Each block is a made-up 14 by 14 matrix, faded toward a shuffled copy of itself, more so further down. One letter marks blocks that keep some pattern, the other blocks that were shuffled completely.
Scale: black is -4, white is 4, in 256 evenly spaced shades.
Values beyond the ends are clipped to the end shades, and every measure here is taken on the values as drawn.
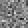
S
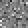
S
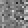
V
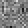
V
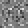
V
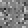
V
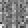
V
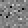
S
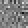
V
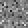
S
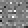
V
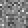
S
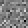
V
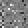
V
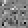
V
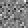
S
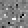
S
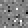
S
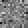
V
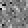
V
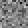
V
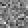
S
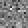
S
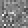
V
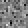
S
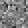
S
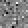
S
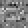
V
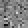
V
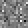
V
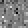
S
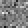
V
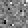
S
